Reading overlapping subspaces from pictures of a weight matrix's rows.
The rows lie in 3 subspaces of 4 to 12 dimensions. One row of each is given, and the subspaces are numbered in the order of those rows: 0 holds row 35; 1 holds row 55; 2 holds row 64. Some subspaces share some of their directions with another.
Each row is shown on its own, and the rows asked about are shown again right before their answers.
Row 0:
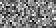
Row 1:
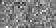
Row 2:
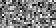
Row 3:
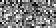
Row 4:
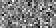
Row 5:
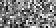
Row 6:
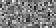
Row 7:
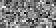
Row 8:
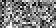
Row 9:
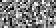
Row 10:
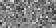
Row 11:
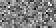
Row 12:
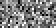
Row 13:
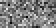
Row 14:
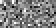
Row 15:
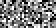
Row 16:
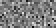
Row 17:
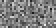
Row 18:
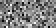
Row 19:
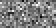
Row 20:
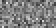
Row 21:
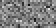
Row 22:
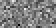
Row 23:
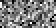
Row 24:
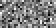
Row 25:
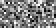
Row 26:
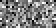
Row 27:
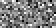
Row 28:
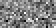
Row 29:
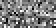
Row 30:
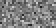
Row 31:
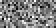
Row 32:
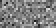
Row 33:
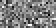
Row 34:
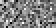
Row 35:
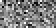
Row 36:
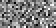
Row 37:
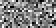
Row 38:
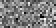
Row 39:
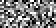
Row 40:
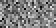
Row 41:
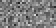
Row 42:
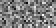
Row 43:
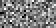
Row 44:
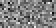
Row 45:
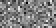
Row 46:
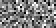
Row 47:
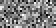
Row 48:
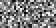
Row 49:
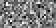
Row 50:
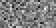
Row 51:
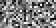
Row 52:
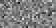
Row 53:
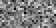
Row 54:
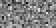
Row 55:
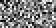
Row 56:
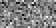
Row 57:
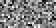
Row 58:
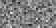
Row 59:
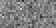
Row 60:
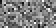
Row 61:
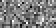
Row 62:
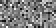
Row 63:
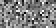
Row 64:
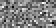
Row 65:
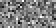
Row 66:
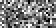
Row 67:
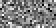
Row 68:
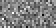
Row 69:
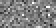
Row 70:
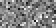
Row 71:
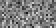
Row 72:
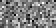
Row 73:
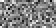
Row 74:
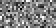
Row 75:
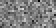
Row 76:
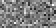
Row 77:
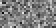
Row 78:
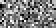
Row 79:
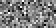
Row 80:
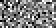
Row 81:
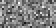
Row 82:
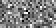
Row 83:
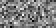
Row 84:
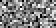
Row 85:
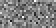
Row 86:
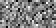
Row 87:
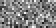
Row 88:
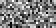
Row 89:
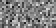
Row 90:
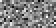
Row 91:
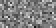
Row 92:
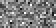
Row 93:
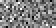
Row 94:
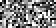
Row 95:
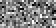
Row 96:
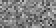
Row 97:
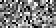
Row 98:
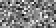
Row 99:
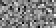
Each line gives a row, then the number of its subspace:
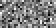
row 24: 2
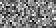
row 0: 2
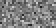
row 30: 1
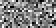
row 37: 2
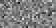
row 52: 1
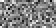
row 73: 2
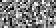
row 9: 0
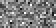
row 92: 2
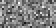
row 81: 0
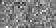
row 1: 0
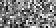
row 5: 0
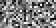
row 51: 2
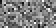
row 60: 2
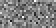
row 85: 2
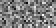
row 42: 0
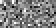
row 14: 2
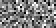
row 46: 0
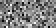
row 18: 0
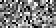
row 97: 0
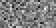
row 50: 2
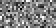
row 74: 2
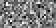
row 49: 2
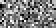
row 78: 0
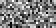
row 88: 0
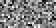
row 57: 1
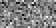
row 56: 2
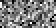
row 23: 2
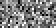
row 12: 0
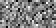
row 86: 0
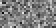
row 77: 2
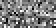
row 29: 0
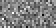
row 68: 0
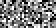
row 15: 1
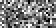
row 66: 0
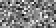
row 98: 2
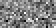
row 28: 0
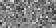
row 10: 2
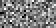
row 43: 2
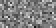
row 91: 1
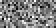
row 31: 0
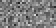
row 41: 0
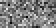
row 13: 0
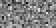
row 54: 0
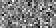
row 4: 0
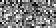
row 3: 0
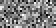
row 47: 0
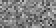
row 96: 0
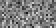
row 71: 0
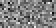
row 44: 1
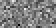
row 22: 2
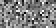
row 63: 0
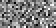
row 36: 0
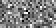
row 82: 0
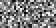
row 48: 2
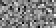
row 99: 2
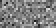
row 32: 2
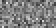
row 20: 2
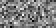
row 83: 2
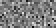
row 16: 2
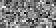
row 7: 0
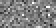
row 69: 2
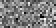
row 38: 2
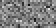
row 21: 2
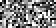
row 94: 2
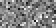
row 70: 2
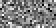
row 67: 2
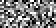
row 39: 2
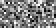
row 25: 2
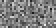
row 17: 2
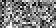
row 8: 0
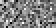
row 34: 2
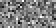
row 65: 1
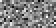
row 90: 2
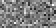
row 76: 2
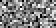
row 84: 2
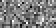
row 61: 0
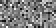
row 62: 1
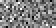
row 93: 1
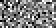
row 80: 1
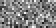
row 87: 0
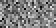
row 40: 0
